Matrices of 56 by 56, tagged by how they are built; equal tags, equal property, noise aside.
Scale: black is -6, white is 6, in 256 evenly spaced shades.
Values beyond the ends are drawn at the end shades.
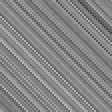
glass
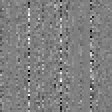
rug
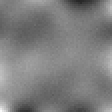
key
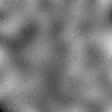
key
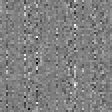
rug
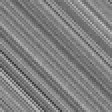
glass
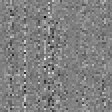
rug
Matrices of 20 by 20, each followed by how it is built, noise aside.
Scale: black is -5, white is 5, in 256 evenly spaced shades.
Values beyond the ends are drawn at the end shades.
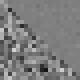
lower triangular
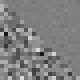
lower triangular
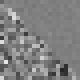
lower triangular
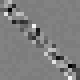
banded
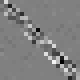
banded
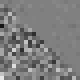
lower triangular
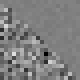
lower triangular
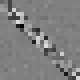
banded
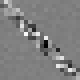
banded
